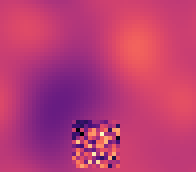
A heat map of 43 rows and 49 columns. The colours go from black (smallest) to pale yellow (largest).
An odd patch, rougher than its surroundings, sits in the bottom middle. The bottom middle is the roughest part. No regular stripes run through it. On average the colour sits 50% of the way up the scale.
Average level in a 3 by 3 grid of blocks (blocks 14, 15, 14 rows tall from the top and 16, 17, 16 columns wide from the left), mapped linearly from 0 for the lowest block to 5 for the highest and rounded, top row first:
4 3 5
0 0 5
0 2 3
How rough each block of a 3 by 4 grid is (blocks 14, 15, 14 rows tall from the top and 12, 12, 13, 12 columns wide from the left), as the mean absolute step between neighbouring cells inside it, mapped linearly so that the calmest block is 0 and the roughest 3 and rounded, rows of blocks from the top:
0000 / 0000 / 0330
